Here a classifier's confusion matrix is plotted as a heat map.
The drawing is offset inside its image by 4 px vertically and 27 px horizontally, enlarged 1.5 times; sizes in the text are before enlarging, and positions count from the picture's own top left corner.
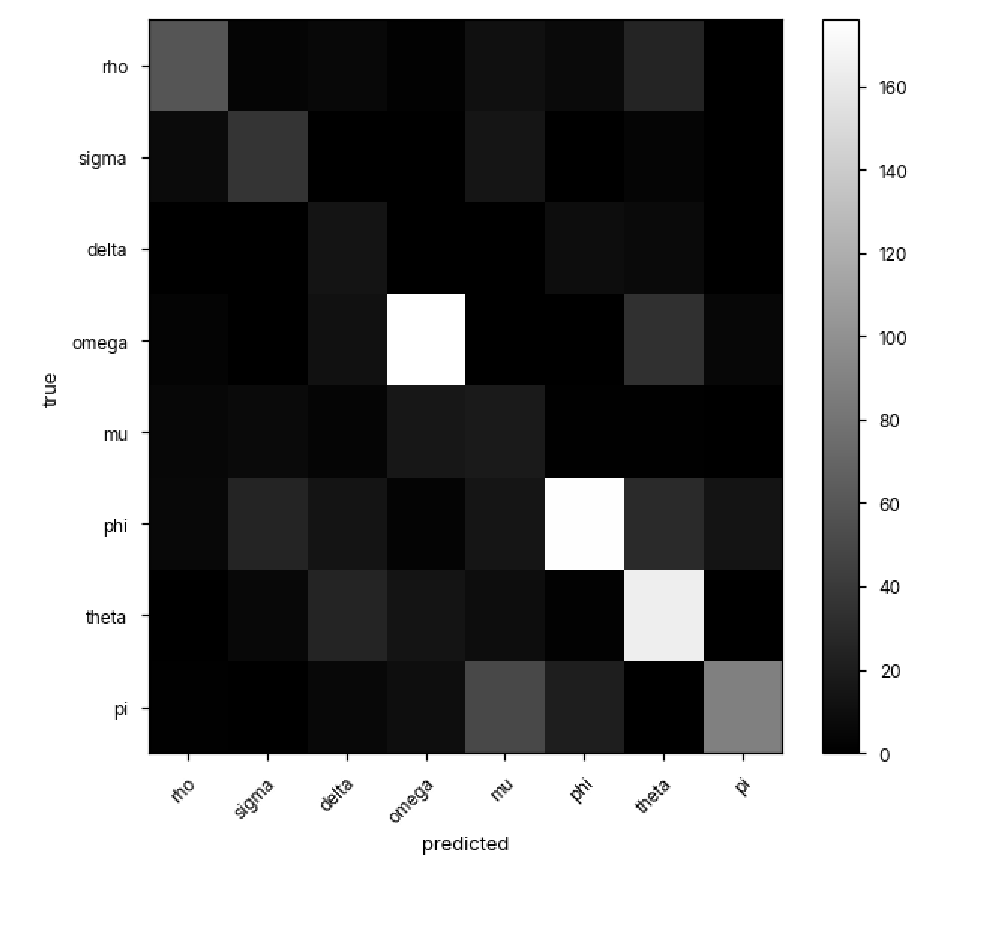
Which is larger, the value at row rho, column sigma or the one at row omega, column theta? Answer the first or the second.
the second
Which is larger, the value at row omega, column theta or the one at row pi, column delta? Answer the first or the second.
the first
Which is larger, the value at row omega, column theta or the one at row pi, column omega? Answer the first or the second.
the first
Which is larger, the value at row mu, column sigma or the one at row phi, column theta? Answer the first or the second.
the second
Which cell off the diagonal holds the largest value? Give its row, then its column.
pi, mu
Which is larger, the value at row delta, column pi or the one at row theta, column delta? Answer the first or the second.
the second
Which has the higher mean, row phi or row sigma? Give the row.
phi
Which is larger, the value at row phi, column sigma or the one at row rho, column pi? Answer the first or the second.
the first
